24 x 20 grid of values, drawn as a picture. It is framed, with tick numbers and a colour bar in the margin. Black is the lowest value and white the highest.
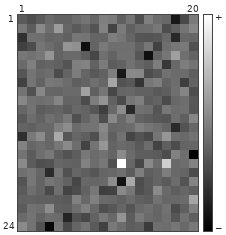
The distribution is heavy-tailed on both sides. The grain is fine, like static. Overall the values sit about 40% of the way up the scale. Neither half mirrors the other. There is no overall slope. There is no seam. No regular stripes run through it.
